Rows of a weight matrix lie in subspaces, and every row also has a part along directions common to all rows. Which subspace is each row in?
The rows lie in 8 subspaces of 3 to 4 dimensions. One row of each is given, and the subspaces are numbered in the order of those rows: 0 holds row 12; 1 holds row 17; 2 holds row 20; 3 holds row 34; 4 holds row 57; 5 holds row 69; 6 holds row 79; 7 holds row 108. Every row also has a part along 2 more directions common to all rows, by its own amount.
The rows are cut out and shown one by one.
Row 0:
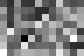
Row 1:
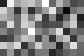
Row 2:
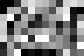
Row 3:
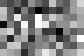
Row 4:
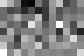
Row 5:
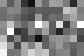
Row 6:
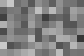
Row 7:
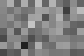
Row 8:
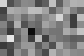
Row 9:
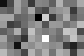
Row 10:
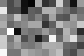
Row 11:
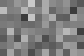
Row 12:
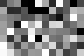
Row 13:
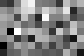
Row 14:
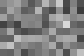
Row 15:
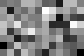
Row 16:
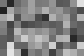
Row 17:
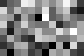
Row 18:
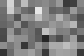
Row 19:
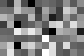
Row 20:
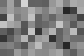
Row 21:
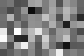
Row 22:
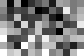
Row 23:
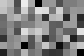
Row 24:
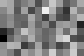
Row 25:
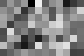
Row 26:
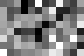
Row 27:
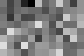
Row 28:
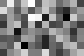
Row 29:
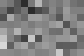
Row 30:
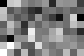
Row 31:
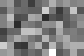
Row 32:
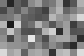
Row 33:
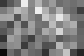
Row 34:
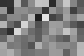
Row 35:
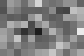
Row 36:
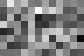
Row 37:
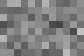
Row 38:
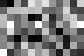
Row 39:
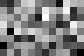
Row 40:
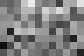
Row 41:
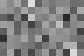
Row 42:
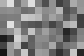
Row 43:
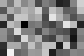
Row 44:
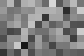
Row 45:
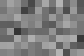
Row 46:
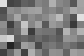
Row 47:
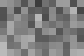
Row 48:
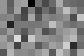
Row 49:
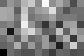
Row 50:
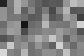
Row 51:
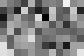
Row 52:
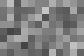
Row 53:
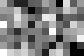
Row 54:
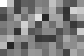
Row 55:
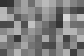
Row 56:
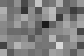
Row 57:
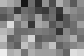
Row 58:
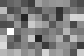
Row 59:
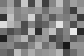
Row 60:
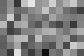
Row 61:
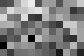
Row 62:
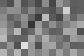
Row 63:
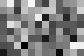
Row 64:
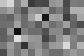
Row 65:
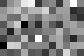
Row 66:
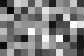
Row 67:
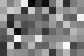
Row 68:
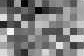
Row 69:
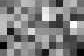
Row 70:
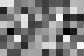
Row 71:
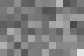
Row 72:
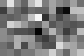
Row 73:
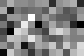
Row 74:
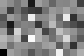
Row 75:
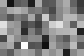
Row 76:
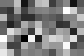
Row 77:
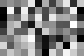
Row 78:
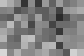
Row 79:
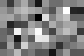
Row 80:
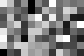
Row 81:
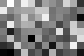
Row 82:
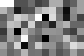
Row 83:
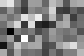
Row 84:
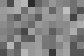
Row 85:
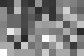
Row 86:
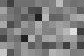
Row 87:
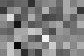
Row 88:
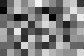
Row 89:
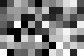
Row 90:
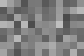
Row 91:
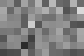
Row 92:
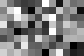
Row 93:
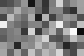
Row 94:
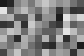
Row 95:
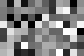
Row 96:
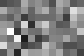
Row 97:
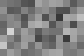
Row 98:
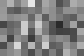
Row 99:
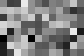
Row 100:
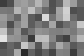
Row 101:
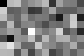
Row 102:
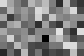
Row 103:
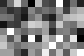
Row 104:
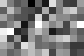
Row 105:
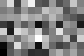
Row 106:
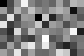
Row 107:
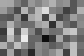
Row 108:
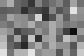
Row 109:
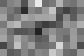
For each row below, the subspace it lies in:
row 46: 0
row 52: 1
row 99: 2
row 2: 1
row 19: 1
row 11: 7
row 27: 7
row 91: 4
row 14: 5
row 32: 1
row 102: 2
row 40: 5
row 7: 4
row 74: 3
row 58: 7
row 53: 5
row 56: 6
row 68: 2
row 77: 4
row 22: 4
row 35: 6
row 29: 3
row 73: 3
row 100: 1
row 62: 4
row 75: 2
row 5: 3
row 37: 2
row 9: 2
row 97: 7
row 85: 0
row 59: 2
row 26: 6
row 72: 6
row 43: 1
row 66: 5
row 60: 1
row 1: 0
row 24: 1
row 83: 6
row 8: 0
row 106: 2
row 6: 2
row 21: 3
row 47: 4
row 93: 2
